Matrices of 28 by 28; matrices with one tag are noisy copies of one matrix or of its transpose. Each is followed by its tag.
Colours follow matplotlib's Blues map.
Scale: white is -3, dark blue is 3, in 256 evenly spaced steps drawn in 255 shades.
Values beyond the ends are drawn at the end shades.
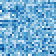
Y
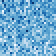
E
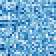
Y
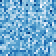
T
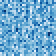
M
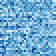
M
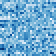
Y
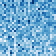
E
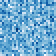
M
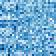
Y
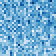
E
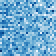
E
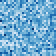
T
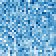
E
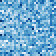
T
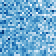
E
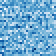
M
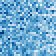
E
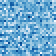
M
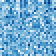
Y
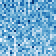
E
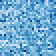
T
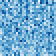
M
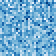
M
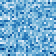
Y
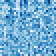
Y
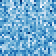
T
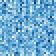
M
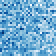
E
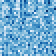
Y
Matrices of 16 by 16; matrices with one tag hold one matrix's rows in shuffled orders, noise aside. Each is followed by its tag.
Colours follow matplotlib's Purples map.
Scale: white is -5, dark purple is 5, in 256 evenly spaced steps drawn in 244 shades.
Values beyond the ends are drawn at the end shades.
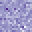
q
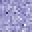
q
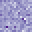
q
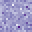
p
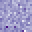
q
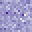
q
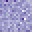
q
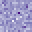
p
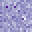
q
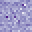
q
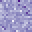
p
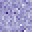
q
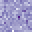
p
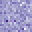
q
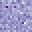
q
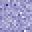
q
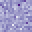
p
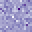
p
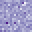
q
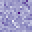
p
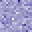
p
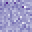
q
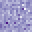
q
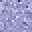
p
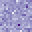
p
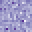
q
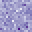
p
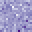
p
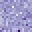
p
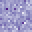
q
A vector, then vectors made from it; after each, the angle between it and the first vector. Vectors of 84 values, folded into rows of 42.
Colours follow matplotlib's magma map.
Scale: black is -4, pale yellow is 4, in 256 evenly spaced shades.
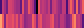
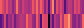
partly opposed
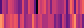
nearly parallel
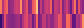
nearly opposite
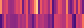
nearly opposite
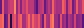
partly aligned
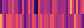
nearly parallel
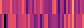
orthogonal
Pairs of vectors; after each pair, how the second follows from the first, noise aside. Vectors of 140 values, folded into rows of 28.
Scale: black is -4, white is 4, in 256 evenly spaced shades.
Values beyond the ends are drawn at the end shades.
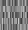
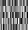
scaled up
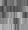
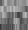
negated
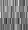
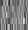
shuffled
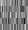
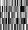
scaled up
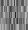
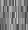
negated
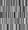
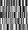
scaled up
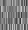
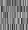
negated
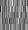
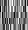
scaled up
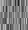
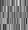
negated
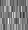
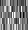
scaled up
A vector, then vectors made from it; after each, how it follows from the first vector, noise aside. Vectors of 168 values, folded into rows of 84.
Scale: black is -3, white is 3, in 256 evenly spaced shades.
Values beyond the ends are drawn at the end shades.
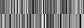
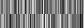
sign-scrambled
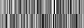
wrapped around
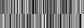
copied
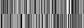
wrapped around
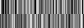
wrapped around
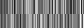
wrapped around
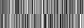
sign-scrambled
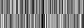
sign-scrambled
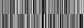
sign-scrambled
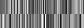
copied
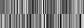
copied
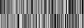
wrapped around
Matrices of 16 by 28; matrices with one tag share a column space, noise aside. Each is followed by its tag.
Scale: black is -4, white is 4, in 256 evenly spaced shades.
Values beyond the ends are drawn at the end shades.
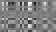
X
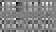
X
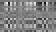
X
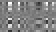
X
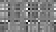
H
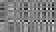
H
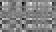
X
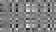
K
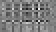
H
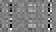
K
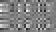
K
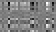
X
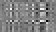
H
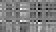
H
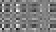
K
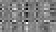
H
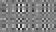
K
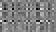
H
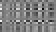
H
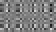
K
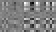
X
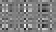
K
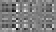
K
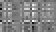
H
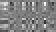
X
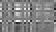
H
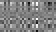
X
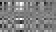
X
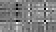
H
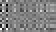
K
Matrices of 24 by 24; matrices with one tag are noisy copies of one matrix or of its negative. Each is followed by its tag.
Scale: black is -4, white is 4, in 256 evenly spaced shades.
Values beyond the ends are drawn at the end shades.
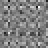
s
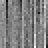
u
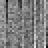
u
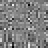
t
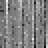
u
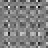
s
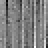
u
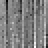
u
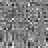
t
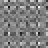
s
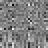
t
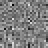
t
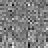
t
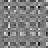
s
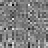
t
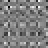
s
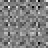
s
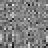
t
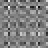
s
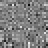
t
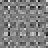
s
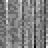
u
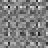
s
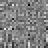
t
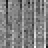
u
